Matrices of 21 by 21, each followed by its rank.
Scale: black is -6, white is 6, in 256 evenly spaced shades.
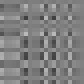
one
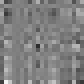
two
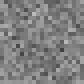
full rank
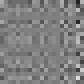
two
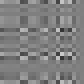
one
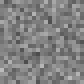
full rank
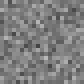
full rank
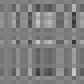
one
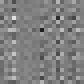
two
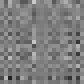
two
